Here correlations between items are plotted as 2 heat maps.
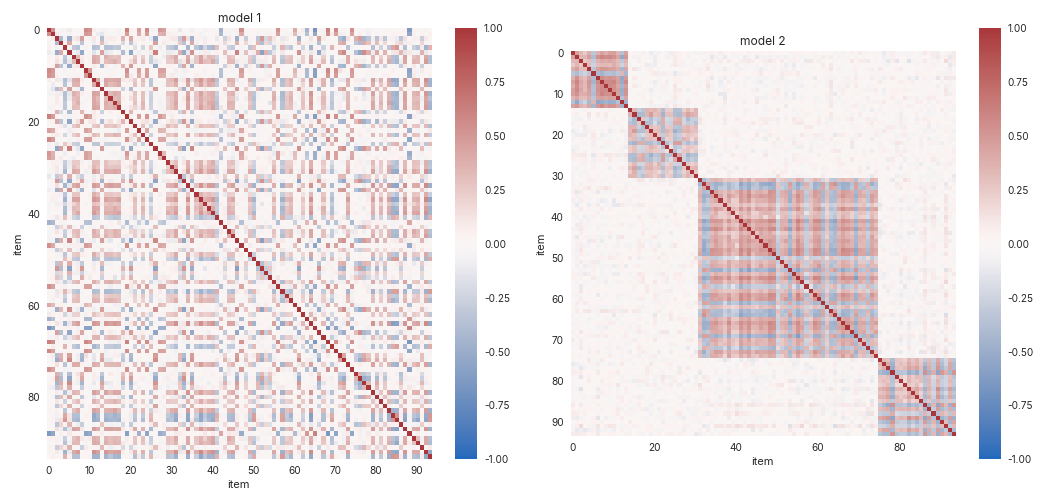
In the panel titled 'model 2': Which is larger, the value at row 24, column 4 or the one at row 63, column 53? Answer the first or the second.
the second
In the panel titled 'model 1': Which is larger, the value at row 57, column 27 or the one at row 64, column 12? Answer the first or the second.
the second
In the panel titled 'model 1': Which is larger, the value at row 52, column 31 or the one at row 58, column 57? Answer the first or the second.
the first
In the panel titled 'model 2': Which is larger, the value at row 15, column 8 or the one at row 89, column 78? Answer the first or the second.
the first
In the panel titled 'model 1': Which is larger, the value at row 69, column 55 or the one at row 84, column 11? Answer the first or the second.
the first
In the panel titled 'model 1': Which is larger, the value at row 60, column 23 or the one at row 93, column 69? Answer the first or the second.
the second
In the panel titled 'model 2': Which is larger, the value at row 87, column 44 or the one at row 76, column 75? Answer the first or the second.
the second
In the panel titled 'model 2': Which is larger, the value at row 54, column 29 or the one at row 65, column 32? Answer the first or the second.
the first
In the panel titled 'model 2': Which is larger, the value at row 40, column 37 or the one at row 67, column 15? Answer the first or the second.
the first
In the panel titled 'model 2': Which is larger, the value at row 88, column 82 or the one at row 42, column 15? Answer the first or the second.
the second
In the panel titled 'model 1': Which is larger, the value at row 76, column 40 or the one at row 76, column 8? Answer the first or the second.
the second
